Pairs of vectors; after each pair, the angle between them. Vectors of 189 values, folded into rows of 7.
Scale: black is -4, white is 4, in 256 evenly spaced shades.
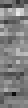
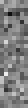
partly opposed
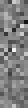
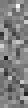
orthogonal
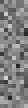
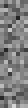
orthogonal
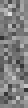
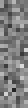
partly opposed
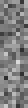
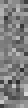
orthogonal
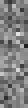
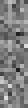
nearly opposite
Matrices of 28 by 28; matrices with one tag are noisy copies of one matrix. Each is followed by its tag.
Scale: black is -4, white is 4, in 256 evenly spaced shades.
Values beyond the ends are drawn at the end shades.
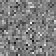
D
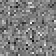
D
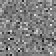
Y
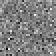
Y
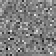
Y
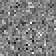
D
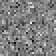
D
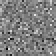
Y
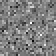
D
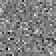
Y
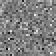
Y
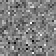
D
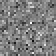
D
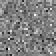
Y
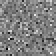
Y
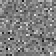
Y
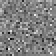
Y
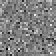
Y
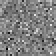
Y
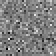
Y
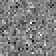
D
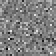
Y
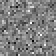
D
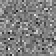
Y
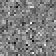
D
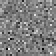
Y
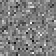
D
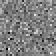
Y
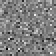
Y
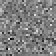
Y
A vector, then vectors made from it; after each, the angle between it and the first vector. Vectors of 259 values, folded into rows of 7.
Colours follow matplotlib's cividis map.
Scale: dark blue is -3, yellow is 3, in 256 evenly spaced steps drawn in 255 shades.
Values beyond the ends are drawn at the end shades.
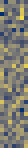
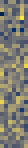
nearly parallel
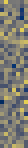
nearly opposite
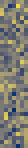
orthogonal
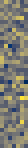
orthogonal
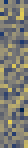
nearly parallel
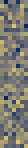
partly aligned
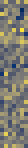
nearly opposite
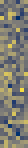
orthogonal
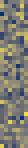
partly aligned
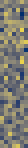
partly opposed
